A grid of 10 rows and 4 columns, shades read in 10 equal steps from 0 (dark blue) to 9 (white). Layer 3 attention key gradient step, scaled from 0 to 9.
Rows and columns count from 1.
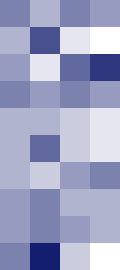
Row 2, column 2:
2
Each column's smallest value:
4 0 3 1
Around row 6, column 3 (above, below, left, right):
7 5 3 8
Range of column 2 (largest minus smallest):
8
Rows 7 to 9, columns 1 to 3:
6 7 5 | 5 4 6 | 5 4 5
